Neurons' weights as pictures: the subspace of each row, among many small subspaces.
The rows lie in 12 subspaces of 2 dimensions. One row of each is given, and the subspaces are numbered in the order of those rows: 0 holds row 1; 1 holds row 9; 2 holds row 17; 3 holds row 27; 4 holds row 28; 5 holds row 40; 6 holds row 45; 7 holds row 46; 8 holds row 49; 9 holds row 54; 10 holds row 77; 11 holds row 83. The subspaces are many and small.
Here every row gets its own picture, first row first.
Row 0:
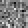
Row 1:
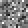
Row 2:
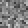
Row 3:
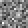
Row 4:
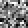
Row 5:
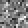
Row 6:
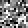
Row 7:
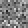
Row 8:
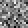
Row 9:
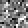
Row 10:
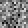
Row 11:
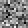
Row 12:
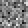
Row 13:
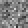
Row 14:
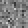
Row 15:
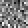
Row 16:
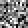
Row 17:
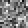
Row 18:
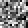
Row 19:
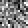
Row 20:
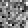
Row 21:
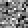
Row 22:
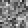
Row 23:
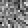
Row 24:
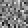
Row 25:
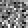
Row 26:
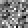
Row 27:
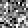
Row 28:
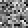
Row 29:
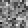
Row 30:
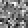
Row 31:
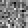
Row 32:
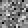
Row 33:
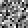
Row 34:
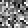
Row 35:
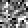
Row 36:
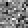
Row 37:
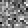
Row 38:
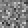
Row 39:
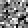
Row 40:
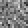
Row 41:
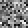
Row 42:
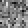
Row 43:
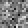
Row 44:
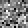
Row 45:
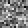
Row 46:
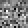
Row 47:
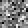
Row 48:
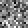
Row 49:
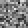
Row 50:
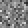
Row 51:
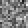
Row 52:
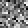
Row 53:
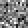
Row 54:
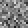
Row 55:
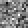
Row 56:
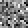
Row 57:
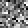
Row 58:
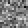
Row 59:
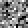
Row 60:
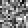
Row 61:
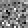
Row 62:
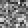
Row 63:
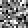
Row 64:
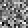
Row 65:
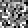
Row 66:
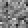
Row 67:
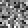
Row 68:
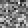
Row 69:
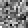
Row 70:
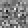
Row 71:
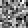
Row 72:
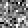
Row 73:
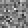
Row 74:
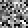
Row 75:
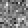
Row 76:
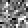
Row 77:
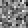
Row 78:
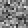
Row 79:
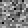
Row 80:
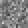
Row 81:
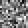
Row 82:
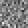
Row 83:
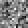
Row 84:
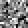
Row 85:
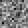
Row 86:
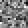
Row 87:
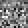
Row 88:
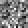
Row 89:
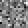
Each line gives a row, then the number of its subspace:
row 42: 3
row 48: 9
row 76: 1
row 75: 3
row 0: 3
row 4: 8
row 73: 8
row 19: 5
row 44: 2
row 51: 10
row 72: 3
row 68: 8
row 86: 6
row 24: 5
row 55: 9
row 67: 11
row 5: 1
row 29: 2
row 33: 5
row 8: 9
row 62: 8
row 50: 6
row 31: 3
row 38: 2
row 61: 2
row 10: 9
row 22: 2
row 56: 0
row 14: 8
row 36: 9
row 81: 10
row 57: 9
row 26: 11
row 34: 0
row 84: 1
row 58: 6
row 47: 0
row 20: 7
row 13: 11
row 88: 11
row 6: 2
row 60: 10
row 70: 7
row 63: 10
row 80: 0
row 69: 7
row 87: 7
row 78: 6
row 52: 9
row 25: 1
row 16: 3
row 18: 7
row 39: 1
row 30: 8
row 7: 10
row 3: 4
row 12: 10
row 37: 0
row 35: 1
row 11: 6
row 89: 6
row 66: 1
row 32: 0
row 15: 5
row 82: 5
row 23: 5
